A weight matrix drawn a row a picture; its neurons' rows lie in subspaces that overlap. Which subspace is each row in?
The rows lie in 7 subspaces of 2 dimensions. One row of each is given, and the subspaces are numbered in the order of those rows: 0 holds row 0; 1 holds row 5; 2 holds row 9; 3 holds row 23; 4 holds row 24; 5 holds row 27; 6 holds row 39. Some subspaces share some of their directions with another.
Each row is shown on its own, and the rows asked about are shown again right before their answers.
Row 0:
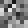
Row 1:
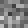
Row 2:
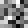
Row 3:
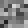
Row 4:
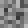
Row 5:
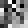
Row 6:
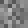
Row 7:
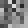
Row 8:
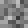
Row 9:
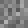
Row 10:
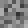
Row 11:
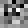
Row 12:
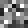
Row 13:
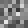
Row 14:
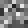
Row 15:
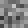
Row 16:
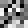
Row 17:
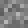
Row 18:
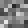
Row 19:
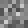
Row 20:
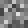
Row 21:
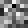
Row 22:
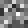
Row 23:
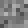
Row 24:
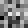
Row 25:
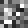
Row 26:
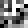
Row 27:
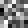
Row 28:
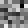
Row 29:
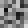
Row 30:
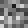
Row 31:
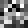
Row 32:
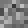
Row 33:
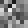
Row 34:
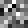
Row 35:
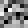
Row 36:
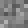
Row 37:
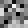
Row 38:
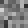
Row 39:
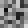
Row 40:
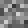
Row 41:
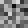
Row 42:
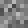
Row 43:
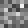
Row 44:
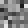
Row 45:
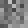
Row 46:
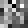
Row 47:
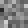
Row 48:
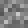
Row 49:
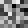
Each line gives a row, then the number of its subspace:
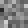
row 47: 5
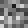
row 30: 4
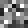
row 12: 0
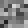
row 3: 3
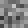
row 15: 4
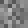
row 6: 0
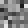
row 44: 5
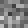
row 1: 4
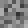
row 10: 6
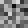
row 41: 2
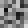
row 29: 6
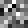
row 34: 0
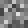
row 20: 4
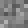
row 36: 3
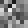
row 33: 0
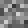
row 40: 3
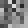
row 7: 1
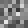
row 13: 2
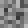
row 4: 6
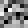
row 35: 1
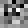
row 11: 3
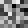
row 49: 2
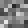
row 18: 3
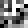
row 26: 3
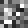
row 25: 0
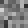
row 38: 5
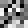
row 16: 2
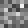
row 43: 5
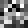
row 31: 5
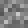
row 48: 1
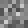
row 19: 2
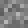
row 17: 1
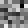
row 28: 5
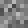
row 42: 0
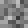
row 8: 6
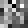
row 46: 1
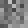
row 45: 1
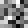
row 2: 6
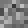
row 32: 4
